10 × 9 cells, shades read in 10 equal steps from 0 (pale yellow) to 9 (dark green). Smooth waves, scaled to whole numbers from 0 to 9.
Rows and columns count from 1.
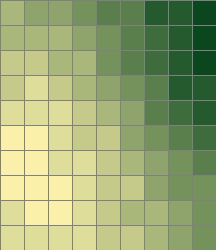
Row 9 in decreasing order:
5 4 3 3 2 1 1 0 0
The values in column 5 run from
2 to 6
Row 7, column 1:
0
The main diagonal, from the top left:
3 3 3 3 3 4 4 5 5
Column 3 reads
4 3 3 2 1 1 1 0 0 1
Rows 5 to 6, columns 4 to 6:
2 3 4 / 2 2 4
